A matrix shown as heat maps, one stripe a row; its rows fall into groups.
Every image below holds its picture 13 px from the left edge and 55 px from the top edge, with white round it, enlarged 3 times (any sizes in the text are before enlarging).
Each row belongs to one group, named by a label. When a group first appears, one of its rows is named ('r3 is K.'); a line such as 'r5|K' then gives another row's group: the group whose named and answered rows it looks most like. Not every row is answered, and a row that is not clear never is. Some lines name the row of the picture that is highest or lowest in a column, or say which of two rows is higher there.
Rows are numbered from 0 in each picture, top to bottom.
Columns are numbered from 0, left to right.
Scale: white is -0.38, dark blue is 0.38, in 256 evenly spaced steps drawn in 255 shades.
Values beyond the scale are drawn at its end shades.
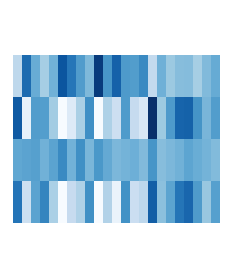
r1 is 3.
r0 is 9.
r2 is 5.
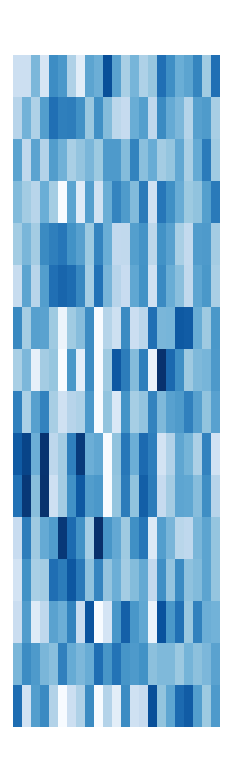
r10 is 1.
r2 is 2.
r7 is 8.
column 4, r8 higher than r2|No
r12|9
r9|1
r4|9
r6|3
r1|9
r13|8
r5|9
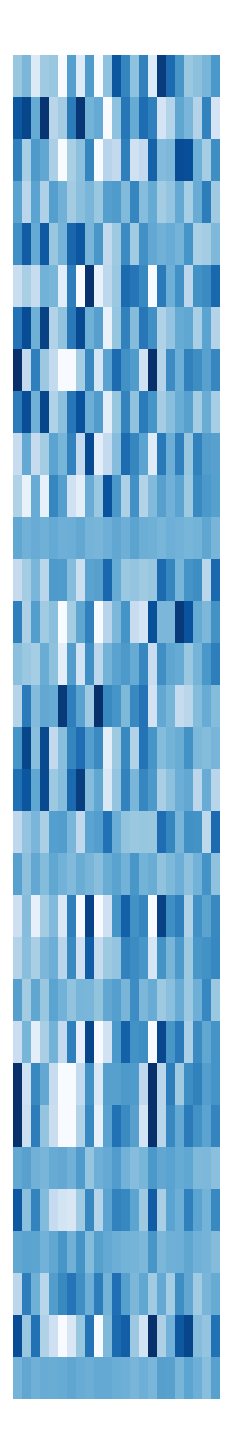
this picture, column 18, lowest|15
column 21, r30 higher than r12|Yes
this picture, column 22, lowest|1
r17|1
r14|8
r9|8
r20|8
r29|9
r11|2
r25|3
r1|1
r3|2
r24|3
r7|3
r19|2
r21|8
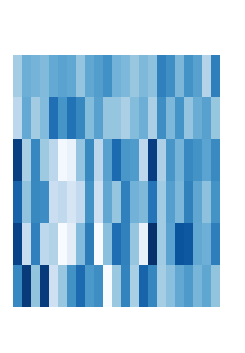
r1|9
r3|3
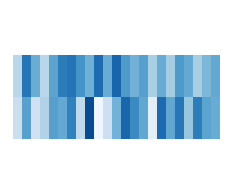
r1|8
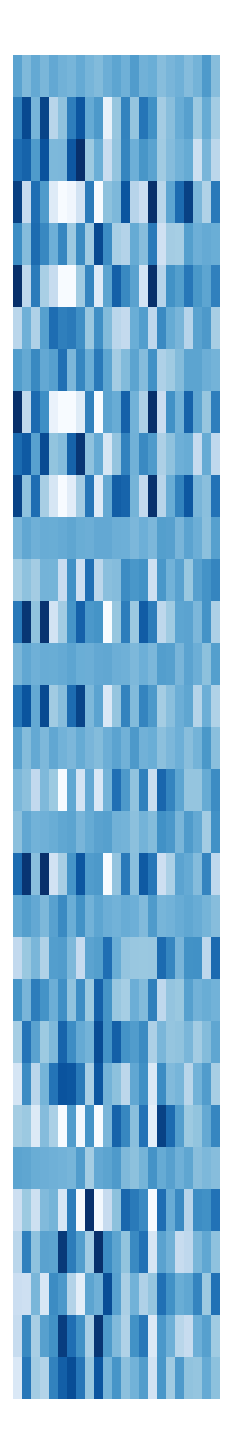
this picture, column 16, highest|25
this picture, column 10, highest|29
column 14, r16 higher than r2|No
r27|8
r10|3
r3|3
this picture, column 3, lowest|29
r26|5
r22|5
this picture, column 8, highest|27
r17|8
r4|5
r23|9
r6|9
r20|5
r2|1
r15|1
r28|9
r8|3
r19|1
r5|3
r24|9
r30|9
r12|8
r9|1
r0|2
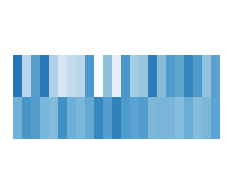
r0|3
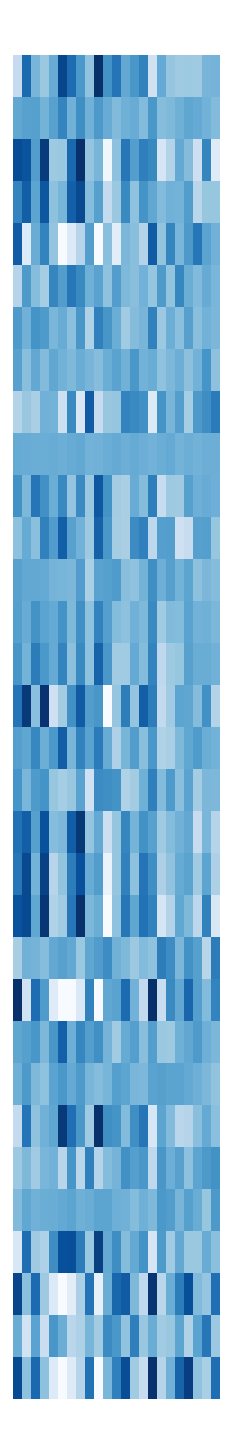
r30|2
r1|5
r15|1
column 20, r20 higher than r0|No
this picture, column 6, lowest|22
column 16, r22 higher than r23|No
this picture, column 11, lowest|4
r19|1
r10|5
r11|9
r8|8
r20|1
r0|9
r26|8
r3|1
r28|9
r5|9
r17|5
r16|5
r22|3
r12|5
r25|9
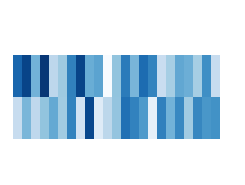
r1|8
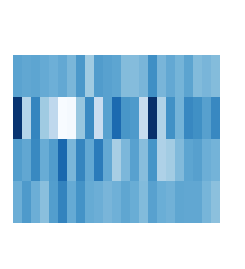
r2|5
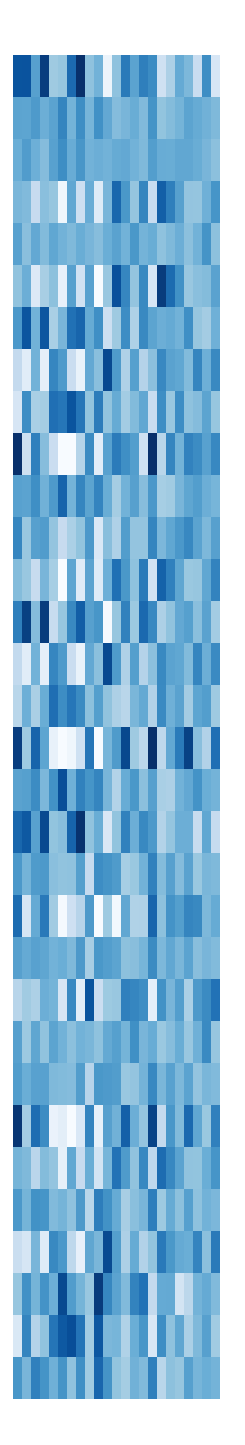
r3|8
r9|3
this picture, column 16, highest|5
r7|2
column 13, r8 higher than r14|No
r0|1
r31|5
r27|5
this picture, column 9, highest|29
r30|9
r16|3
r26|8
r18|1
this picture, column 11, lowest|20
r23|2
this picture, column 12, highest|16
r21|5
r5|8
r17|5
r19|5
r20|3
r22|8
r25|3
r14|2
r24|5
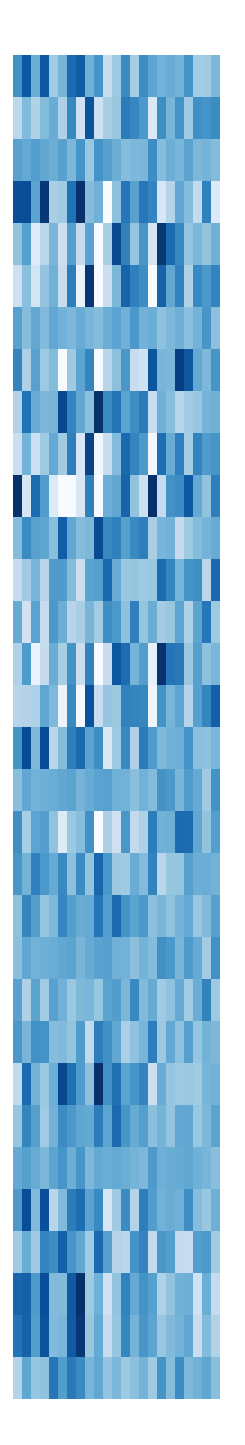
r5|8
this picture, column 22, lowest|3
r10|3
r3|1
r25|9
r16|1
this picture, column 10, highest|12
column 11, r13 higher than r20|No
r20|9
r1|8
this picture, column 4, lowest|10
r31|9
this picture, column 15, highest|10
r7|3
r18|3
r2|5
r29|1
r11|9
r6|2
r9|8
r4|8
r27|1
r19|5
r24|9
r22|2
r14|8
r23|5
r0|1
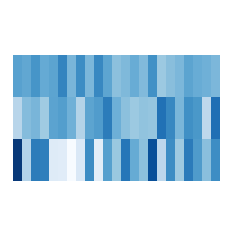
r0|5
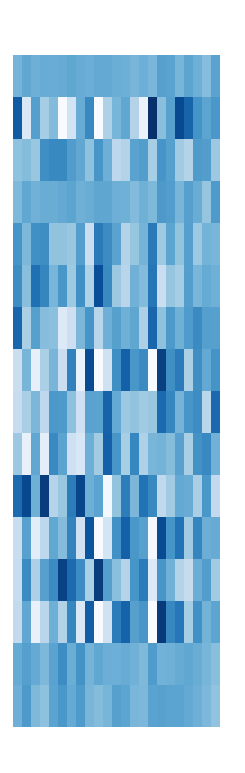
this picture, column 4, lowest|10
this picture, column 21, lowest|8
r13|8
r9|2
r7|8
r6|3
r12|9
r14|5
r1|3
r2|9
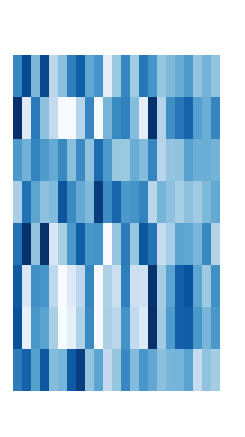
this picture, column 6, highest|7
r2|5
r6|3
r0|1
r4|1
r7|1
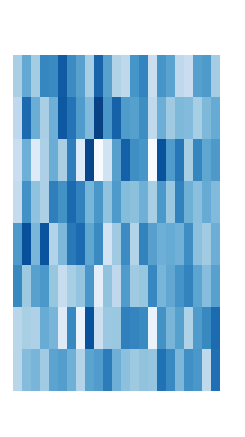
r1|9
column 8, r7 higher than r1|Yes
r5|3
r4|1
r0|9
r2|8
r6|8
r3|9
